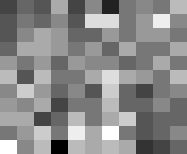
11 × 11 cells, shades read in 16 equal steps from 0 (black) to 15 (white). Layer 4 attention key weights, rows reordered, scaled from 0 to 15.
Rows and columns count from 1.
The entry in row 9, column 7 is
10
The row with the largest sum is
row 6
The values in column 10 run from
4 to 14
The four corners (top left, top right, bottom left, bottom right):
4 11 15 6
